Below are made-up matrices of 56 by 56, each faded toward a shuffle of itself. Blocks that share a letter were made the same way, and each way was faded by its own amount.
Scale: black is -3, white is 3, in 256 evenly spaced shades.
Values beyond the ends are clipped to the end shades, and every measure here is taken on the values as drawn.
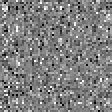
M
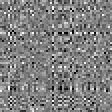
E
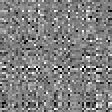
E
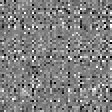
E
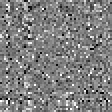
M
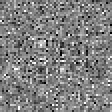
M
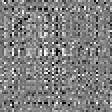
E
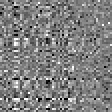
E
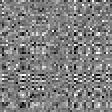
E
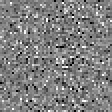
M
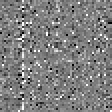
M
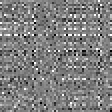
E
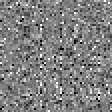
M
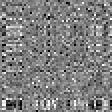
E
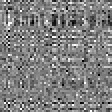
E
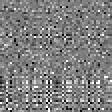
E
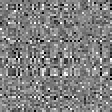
E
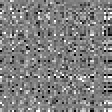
E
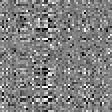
E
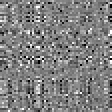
E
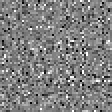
M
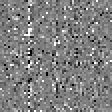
M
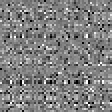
E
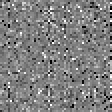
M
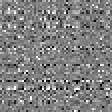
E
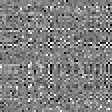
E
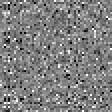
M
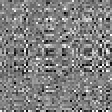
E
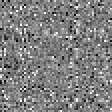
M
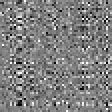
E
